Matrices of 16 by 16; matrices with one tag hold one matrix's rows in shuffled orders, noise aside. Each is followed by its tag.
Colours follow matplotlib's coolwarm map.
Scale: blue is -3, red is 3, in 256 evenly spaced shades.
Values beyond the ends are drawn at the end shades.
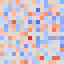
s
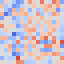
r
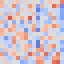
s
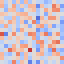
s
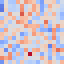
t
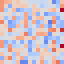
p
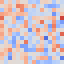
p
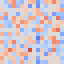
s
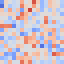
t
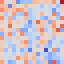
p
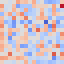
p
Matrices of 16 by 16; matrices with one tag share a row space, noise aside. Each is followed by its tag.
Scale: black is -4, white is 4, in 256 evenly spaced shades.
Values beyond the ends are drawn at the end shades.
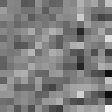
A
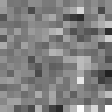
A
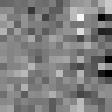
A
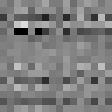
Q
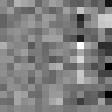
A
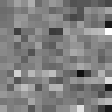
A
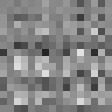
Q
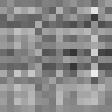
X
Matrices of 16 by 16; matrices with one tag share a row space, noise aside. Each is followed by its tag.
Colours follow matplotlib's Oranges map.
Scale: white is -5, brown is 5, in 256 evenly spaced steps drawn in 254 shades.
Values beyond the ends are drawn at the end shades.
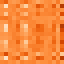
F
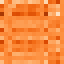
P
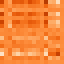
P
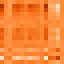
P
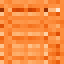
P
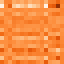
P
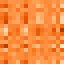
F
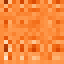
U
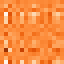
U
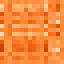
P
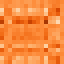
P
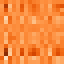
U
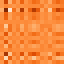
U
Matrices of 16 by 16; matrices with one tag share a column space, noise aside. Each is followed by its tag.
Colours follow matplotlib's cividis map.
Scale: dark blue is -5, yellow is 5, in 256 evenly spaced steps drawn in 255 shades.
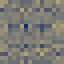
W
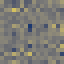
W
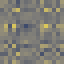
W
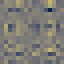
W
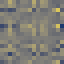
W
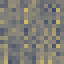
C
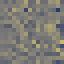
W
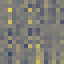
C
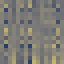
C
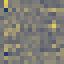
W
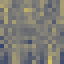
C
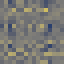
W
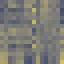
C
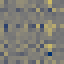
W
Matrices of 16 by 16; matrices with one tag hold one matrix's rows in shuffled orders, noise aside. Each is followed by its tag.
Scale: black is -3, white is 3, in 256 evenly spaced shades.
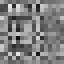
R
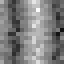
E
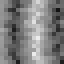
E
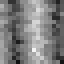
E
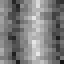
E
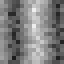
E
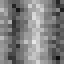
E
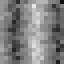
E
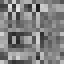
R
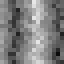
E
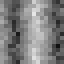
E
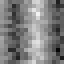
E
